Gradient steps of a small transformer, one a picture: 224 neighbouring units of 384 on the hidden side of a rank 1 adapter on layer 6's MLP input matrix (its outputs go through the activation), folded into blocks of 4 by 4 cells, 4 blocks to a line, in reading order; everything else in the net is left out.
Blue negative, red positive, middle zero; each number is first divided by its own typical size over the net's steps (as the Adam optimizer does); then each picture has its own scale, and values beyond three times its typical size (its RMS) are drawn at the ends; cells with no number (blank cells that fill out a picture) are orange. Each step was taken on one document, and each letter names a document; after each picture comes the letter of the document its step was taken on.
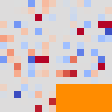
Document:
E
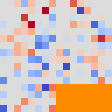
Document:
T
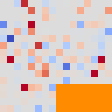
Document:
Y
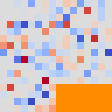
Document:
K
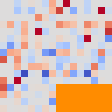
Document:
E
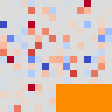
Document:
Y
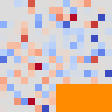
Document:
K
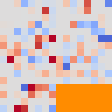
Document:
T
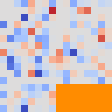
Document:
T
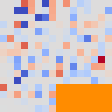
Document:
E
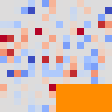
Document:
E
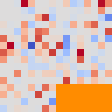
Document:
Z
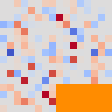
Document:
K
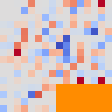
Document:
Z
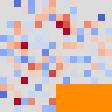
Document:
K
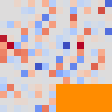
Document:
Z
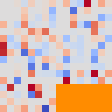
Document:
T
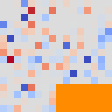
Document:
Y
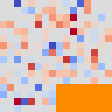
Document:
K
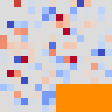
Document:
K
